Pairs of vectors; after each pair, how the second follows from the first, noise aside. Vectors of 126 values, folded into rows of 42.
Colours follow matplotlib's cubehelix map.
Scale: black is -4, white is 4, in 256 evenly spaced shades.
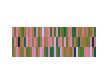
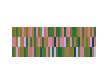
sign-scrambled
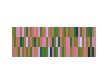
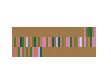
partly zeroed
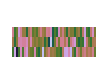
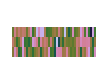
reversed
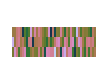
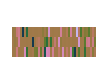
partly zeroed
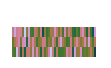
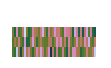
sign-scrambled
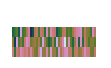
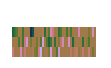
partly zeroed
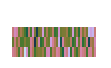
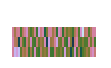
reversed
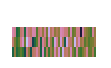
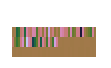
partly zeroed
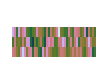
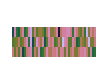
sign-scrambled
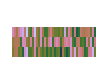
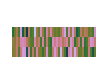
sign-scrambled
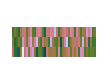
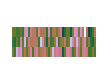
reversed
